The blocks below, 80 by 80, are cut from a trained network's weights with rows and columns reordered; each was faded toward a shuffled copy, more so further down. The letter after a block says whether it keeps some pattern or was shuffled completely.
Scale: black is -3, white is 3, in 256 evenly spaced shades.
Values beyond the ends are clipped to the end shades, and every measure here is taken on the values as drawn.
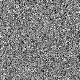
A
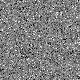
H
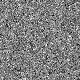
H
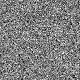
H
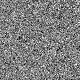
H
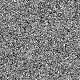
H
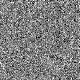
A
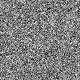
H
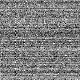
A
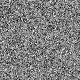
H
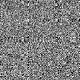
A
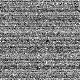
A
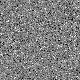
H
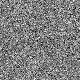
H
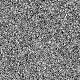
H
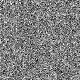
A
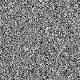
A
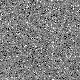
H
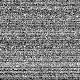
A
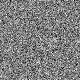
H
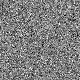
H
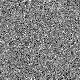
H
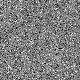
H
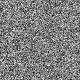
H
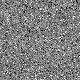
H
